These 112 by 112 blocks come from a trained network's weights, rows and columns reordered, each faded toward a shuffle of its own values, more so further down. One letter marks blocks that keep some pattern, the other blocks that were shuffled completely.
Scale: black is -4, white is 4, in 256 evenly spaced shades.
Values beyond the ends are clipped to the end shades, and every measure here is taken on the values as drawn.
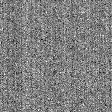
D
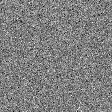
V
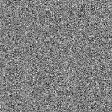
D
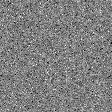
V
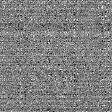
D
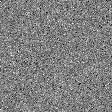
V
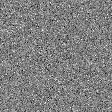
V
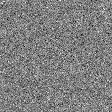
V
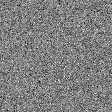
V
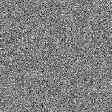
D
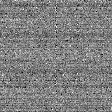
D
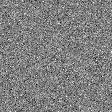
V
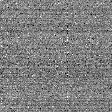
D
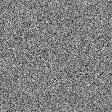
V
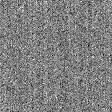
D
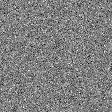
V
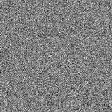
D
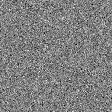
V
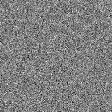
D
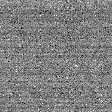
D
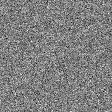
V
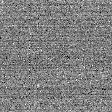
D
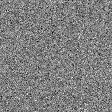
V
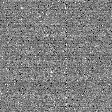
D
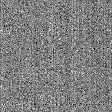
D
